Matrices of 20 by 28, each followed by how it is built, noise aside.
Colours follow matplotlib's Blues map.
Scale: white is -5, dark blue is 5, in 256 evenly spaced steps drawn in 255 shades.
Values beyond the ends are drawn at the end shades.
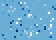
sparse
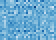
low rank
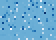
sparse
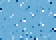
sparse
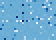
sparse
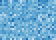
low rank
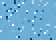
sparse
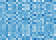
low rank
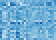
low rank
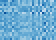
low rank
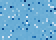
sparse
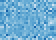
low rank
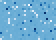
sparse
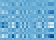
low rank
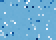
sparse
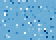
sparse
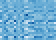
low rank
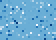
sparse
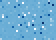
sparse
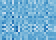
low rank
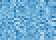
low rank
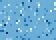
sparse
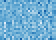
low rank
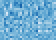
low rank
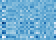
low rank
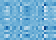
low rank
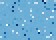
sparse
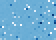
sparse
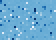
sparse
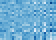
low rank
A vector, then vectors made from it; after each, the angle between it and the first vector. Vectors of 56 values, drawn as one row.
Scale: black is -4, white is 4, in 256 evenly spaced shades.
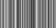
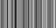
partly opposed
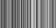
partly opposed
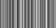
partly aligned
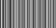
partly aligned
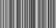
nearly parallel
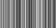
partly aligned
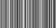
orthogonal
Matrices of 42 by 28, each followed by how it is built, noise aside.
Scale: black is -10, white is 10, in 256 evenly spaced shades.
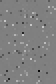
sparse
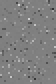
sparse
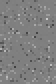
sparse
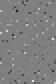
sparse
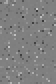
sparse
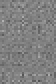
low rank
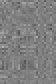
low rank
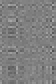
low rank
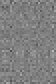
low rank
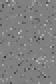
sparse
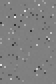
sparse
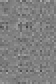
low rank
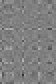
low rank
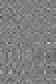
low rank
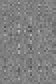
low rank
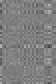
low rank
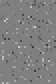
sparse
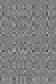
low rank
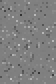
sparse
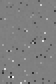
sparse
